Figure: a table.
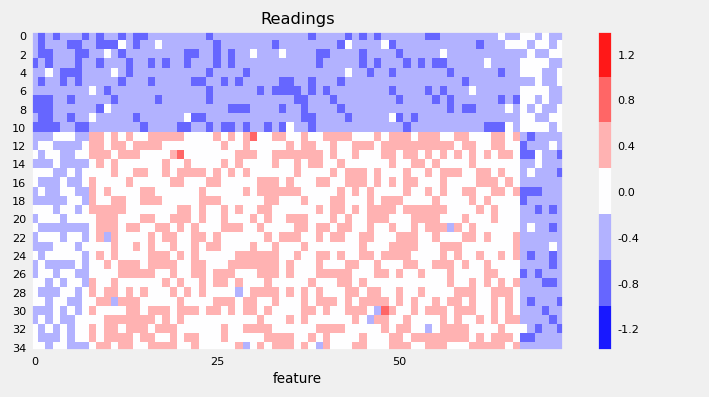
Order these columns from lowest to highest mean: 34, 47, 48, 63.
34, 47, 63, 48
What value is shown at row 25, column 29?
0.4
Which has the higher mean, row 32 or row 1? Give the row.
32
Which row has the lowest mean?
10
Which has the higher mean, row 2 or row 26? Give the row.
26
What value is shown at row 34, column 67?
-0.4
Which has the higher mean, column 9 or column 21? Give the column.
9
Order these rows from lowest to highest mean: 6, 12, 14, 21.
6, 14, 21, 12
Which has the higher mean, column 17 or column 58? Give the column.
58
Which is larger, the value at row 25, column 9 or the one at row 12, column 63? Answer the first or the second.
the second
